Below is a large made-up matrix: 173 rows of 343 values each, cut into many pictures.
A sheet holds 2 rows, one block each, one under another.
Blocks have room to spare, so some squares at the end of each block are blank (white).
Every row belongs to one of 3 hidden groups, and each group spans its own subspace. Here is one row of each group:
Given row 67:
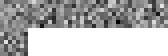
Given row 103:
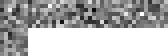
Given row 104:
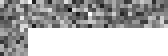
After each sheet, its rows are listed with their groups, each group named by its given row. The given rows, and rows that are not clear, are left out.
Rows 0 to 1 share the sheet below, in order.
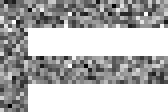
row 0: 67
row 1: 104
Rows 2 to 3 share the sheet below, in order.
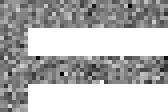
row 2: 103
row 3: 103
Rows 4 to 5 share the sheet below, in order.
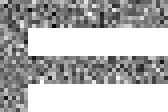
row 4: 103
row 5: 67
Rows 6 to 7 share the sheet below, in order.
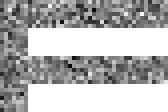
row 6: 103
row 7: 104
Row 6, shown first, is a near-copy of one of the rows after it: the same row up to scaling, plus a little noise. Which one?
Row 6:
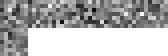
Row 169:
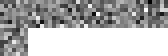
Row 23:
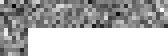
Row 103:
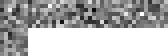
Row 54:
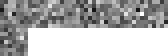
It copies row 103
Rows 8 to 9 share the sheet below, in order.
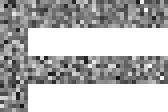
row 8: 103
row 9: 67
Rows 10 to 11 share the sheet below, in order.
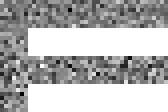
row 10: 104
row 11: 104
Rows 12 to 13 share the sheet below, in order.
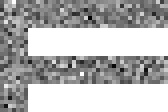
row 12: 103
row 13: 67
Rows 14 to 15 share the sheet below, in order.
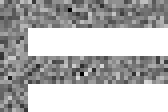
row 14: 104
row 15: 103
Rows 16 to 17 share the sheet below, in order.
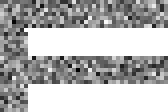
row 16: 103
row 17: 104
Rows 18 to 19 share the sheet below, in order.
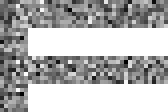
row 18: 104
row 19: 104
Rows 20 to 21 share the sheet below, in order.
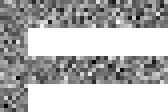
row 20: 67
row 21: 67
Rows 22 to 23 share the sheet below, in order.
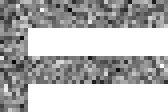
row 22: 104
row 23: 103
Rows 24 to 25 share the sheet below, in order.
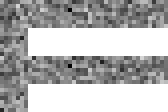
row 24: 104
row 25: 104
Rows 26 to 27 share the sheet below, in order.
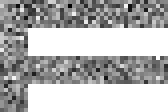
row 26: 104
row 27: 103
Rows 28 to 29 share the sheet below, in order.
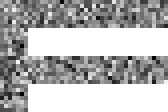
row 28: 104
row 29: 104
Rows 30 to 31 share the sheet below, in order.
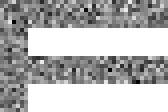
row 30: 104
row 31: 67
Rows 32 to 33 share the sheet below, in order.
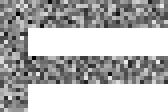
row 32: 67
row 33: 104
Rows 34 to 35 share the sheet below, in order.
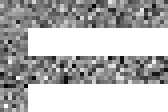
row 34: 67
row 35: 67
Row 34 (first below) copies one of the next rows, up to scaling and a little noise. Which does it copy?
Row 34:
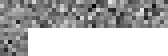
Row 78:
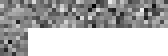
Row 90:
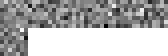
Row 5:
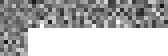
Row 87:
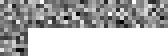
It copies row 78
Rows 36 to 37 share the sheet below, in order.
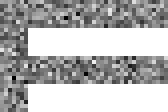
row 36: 67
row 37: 103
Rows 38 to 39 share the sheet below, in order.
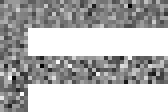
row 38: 103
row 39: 104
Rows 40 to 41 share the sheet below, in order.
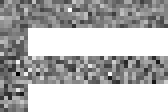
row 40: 104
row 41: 104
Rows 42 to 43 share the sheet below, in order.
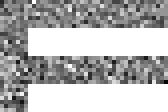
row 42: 104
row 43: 104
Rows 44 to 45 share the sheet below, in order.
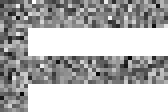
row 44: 104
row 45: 104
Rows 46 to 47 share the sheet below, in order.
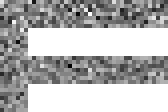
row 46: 104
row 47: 104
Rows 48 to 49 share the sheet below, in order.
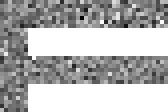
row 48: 103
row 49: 104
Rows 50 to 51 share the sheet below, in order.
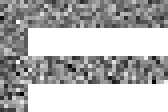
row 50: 67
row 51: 104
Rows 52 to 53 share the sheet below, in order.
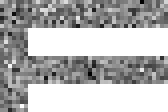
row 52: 103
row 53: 103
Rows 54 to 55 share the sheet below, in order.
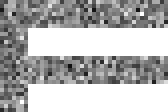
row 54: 103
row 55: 104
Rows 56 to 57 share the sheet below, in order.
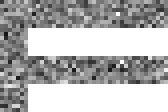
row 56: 103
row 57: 67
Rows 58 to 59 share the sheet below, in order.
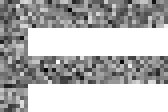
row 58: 104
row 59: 67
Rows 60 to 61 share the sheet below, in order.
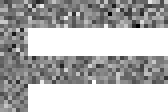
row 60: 67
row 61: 67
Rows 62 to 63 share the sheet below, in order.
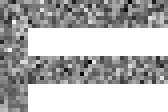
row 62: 104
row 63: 103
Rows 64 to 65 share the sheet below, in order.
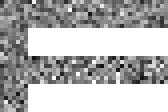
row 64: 104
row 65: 67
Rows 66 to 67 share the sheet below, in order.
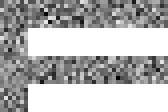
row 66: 67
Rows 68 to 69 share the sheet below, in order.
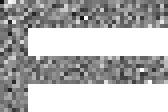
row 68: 103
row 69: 103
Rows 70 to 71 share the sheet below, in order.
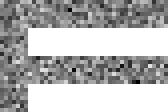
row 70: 104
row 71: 67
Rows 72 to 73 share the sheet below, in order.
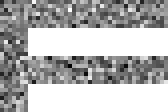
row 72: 104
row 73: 104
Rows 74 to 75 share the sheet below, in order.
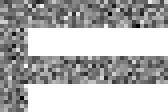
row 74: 67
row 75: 103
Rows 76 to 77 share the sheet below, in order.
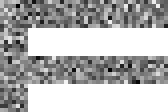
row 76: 104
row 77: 67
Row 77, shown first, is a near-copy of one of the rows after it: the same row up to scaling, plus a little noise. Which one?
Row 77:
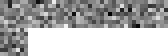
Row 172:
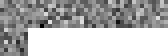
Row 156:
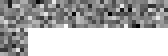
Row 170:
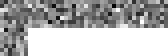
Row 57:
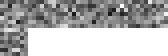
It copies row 156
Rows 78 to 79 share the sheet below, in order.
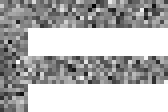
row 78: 67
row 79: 104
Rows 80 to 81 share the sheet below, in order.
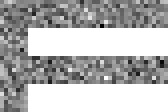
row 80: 103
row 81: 103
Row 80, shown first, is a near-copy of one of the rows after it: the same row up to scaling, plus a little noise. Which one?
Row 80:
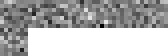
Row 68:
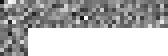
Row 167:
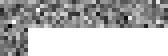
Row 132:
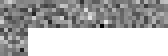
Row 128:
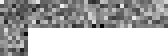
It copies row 132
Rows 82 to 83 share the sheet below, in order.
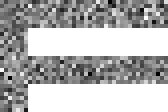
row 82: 67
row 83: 103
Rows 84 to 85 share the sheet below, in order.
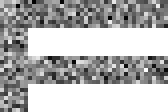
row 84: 104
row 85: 67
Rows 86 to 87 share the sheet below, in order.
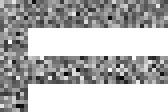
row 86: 104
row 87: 67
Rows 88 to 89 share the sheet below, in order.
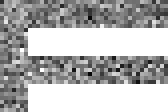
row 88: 103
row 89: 67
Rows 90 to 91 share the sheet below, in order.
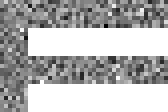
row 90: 67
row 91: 67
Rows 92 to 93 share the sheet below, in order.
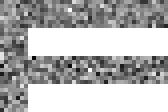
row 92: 104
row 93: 104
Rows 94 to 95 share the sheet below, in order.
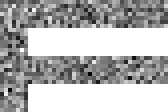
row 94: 103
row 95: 103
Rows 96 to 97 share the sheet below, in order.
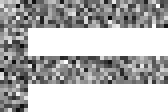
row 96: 104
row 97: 103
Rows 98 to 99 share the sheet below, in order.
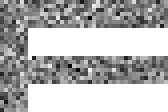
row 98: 67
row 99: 104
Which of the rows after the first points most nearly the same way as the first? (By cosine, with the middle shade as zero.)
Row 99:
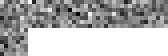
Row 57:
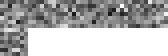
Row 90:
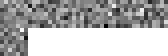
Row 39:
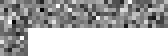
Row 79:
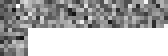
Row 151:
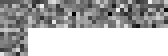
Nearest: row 79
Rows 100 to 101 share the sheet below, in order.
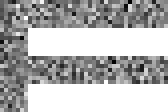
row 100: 104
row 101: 67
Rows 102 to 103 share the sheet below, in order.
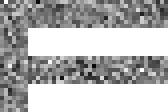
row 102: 103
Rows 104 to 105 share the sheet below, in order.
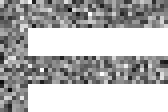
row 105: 103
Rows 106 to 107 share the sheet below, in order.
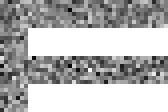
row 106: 104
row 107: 104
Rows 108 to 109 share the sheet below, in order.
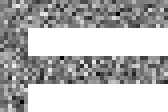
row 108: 67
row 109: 104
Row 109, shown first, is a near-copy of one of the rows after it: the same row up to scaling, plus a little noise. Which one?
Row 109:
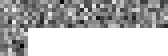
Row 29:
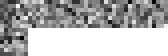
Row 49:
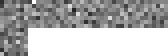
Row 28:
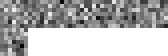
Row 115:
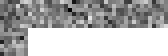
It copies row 28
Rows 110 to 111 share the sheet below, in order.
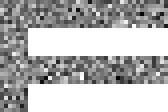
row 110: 103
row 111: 67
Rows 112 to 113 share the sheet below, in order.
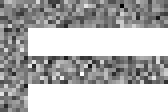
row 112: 67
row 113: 103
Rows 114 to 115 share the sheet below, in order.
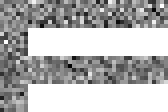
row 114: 67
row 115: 104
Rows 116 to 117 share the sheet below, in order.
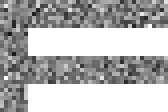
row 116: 103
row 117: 103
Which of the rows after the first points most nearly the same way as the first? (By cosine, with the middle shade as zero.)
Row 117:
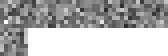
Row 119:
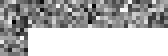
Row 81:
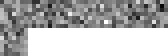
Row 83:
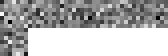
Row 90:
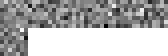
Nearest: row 81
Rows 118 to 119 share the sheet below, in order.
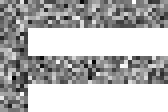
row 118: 67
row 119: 104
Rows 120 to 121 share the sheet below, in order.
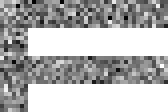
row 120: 104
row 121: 103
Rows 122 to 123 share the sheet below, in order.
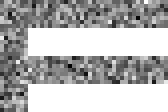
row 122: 103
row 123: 104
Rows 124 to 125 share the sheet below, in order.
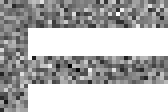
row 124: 67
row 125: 104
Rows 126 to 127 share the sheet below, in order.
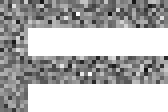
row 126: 67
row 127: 67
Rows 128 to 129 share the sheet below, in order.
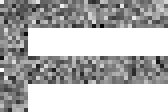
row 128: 103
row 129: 103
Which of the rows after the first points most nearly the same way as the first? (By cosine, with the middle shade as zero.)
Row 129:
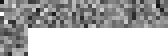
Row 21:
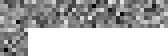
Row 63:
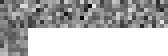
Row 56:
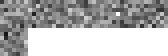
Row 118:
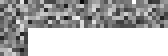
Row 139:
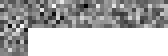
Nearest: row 63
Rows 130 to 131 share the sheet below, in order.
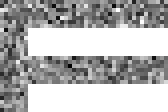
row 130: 67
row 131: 104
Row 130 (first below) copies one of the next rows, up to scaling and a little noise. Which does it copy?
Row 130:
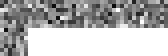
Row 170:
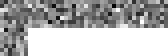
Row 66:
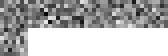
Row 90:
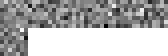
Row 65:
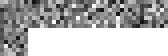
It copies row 170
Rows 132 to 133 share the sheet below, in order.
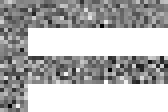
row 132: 103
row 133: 67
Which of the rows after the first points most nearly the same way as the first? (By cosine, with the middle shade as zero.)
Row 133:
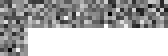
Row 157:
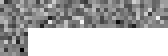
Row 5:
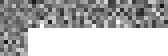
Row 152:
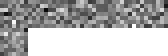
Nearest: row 5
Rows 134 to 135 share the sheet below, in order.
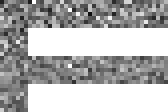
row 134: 104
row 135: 104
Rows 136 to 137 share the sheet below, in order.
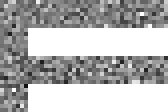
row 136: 103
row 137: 67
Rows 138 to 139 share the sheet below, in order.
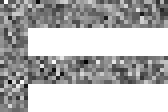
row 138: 103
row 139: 67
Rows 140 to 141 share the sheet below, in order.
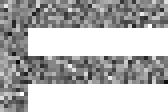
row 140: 103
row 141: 104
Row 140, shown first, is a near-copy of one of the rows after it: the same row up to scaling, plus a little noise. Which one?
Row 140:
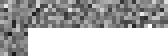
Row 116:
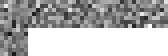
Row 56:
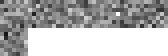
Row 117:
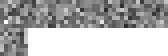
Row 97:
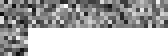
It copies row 116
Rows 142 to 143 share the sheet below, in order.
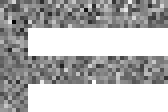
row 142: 104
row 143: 67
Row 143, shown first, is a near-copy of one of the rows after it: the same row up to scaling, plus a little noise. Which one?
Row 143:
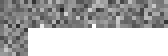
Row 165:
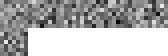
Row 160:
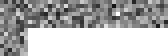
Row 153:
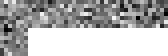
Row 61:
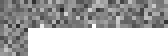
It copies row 61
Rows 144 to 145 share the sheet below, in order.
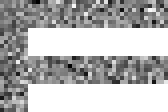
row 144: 67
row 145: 104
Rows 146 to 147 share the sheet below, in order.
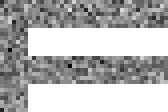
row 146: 104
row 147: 104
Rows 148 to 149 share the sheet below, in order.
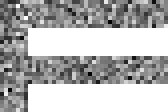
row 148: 104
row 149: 103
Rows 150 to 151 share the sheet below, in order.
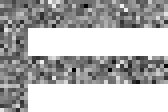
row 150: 67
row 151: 67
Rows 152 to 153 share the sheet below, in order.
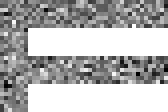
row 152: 103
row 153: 67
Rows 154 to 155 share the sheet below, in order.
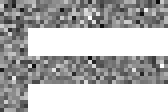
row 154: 103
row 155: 103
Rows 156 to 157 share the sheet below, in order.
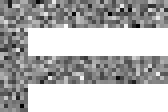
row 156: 67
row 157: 67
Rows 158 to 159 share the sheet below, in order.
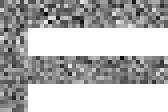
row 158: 67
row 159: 103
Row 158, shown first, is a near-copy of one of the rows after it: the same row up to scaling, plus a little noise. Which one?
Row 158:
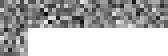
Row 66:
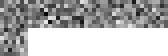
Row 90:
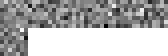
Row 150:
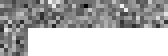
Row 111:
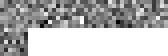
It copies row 66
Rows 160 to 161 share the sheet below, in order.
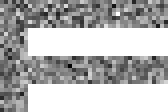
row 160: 67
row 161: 104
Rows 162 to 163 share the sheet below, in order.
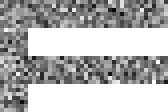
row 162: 67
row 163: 104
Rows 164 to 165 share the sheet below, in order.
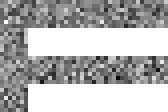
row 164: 103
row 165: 67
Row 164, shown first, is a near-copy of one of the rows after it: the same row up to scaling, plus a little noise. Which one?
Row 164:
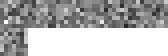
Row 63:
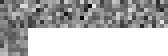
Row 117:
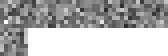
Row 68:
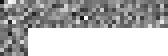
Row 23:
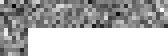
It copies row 117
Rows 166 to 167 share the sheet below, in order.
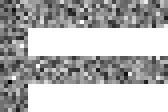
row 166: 104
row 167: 103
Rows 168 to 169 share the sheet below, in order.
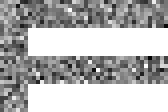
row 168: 104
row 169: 103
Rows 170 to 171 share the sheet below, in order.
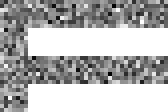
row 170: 67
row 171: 104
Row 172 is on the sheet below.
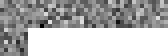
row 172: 67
